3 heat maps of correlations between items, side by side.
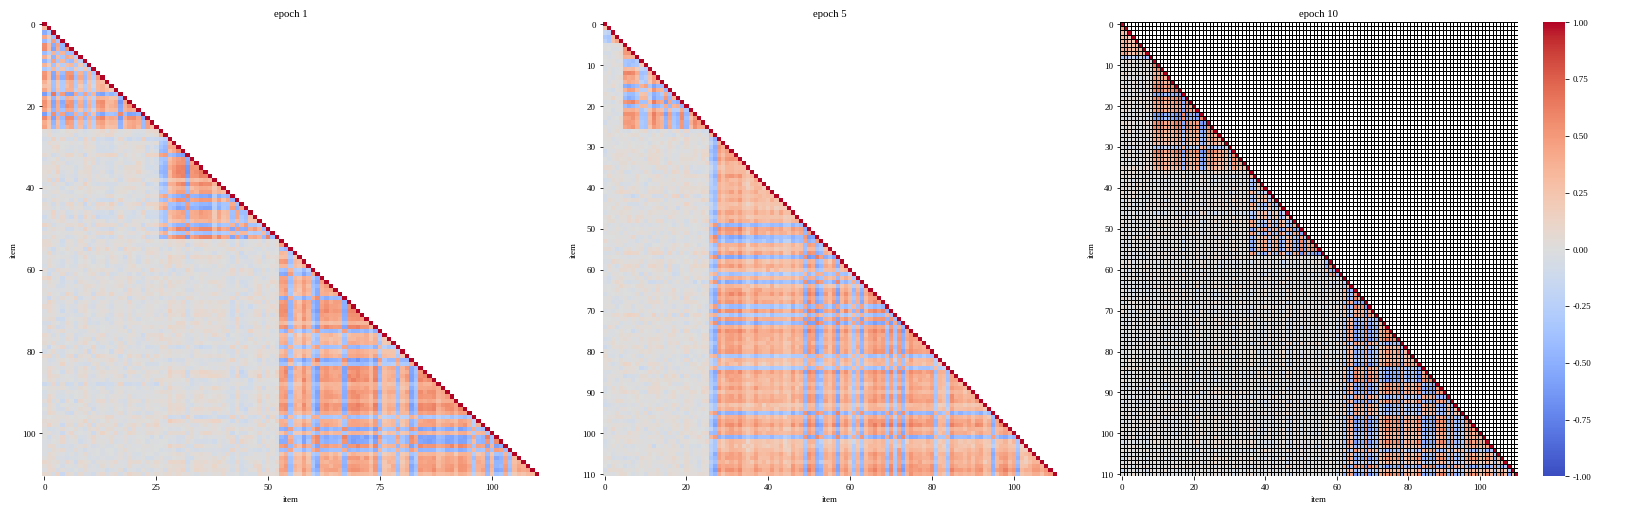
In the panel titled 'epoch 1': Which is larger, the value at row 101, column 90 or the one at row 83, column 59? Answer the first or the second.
the second
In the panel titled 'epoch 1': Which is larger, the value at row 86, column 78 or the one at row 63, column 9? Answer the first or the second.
the first
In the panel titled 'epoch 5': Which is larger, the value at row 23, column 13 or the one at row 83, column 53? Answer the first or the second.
the first
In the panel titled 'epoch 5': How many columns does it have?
111
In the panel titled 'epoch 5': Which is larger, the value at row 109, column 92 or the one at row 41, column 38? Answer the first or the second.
the first
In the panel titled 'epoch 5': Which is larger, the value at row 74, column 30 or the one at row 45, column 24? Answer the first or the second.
the first
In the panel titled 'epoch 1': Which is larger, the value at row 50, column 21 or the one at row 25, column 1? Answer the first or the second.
the second
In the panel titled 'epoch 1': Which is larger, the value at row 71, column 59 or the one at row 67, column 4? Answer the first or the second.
the first
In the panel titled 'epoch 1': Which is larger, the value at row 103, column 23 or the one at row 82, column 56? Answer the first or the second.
the first
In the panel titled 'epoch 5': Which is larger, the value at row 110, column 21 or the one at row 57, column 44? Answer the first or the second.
the first
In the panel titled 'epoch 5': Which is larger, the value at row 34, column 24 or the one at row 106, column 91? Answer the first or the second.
the second
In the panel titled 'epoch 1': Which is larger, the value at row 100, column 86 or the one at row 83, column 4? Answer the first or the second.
the first
